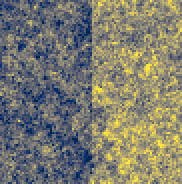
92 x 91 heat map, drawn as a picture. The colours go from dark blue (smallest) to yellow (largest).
Average level on the scale: 50%. Ninth with the highest average: bottom right. Seam: vertical, 50% of the way across, the right part higher.
